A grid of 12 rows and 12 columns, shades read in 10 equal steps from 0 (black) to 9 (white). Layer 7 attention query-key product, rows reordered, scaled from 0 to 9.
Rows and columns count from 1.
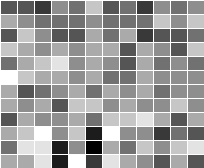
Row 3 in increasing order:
2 3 3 3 3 3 4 4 5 6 6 7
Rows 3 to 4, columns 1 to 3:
3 7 5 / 7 6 5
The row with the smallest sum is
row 1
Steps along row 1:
same down up down up down up down up down up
